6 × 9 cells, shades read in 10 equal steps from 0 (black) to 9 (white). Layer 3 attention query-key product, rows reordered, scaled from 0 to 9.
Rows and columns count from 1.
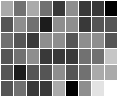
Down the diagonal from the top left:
6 5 2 2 5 0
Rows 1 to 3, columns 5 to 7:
2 5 2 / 5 5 2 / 5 3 5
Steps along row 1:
down up down down up down same down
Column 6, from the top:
5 5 3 2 3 0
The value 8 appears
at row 6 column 8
